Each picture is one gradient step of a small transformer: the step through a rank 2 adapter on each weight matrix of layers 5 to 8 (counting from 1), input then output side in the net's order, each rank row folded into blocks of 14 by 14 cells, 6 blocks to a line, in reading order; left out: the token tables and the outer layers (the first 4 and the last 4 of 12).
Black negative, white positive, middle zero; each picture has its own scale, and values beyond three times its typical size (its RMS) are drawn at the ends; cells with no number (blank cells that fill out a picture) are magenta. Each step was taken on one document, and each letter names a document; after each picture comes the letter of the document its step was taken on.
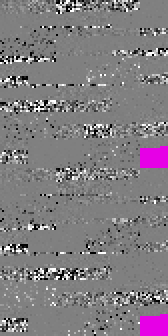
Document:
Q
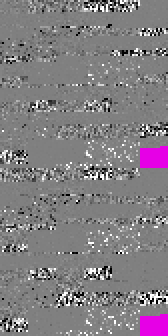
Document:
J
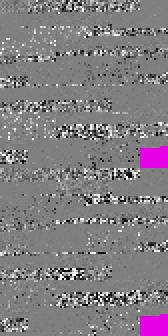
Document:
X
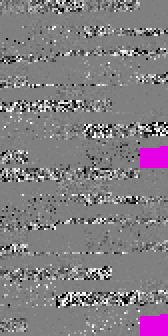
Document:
X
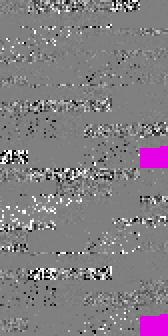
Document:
Q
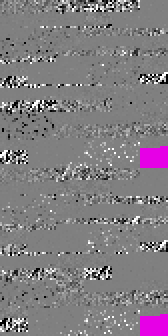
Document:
J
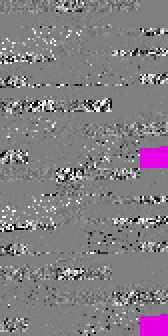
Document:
X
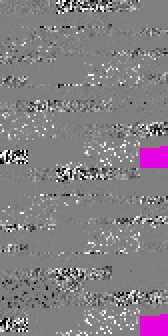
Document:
J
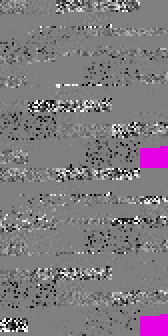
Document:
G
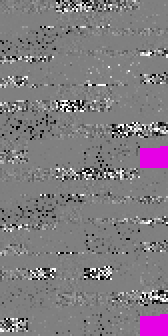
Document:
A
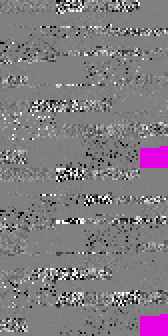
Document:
G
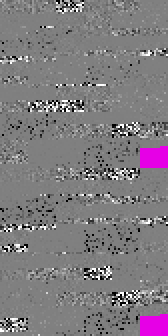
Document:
A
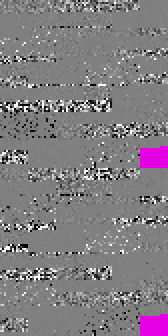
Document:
Q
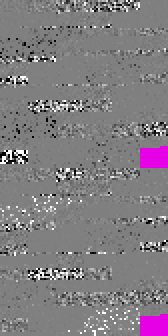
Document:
Q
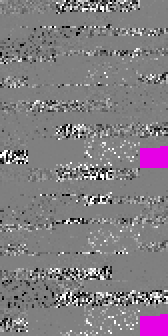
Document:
J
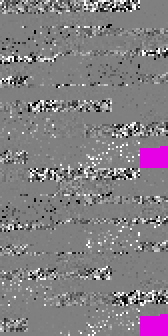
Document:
X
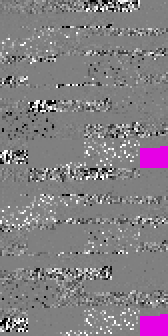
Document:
J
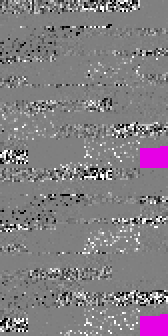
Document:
J
